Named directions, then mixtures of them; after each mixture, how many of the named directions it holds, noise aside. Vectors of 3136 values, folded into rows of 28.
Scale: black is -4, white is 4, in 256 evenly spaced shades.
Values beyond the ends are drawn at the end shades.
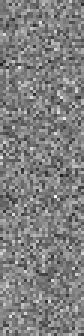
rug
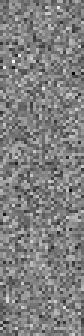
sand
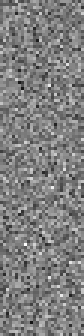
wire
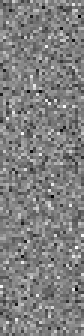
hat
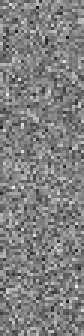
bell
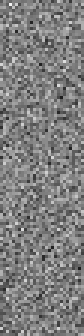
three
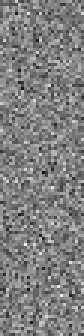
one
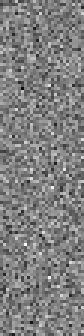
one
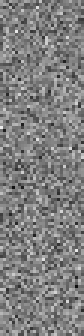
one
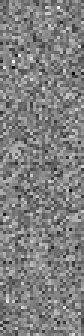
one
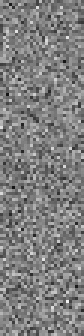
one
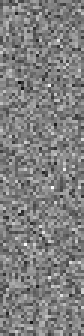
one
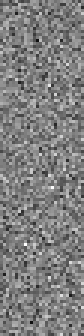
one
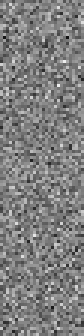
three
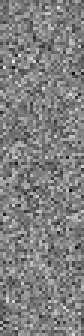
one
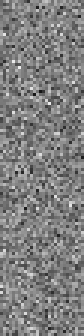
three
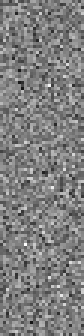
one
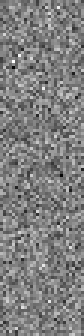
two
